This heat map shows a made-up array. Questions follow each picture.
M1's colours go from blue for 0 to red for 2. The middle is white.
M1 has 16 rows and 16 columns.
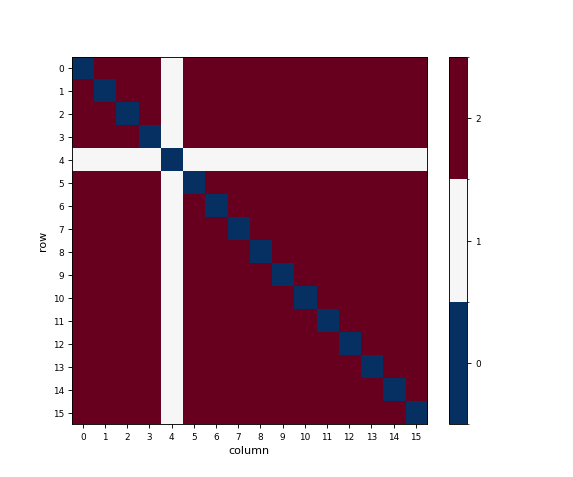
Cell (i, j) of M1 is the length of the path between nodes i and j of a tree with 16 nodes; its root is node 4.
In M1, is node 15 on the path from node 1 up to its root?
no
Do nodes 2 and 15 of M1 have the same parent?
yes
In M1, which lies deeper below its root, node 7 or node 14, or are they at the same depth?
the same depth
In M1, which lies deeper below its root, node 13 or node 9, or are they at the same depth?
the same depth
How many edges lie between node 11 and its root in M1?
1
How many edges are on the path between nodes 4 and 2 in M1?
1
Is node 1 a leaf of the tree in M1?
yes
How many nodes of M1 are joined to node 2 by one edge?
1
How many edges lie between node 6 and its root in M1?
1
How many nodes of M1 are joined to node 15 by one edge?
1
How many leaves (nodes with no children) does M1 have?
15
